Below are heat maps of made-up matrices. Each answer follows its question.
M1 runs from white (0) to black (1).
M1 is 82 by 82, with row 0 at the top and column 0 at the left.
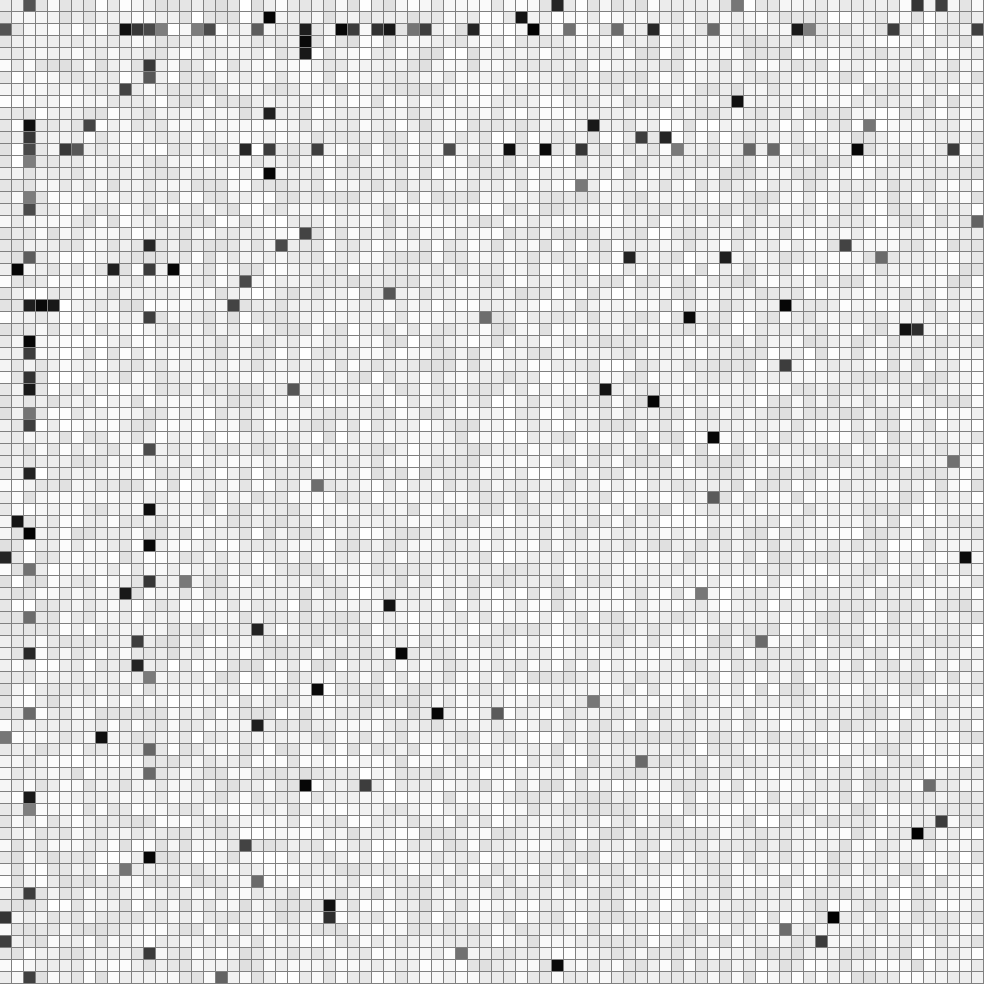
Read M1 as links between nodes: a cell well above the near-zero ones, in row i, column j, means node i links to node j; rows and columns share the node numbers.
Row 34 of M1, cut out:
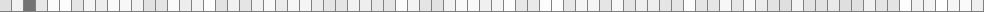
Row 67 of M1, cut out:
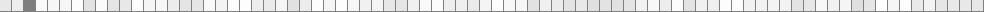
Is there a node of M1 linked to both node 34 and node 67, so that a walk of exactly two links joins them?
yes
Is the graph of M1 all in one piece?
yes
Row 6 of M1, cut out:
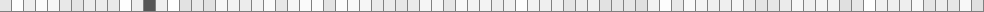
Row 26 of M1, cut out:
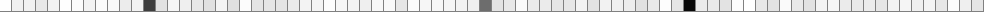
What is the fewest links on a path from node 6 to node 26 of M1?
2
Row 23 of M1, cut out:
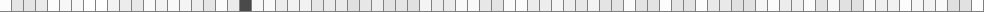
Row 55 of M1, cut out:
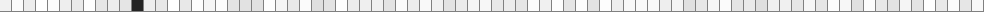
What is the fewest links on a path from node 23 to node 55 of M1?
5
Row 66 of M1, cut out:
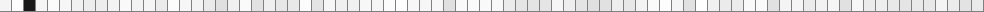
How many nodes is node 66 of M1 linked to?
1
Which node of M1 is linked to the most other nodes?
node 2
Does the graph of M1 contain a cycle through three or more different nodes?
no
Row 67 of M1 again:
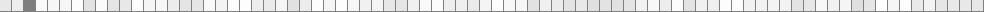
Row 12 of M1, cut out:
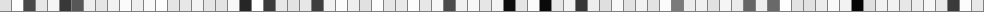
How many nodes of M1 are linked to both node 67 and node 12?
1
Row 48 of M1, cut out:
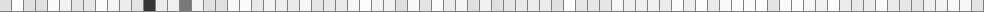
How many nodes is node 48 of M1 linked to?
2
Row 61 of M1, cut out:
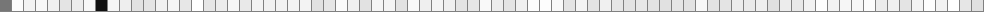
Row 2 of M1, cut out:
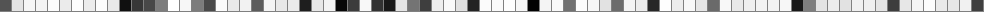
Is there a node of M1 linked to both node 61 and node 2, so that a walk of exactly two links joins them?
yes
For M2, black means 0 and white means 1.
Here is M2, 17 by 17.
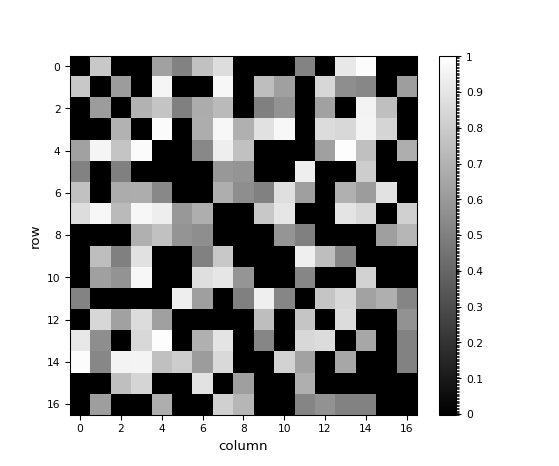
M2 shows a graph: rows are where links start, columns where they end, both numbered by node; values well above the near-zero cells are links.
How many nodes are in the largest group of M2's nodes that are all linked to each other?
6
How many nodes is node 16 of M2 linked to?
8
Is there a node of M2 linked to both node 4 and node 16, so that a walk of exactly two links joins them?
yes
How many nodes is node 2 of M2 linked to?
11
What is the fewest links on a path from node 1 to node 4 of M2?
1
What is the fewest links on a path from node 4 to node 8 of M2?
1
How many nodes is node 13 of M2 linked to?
11
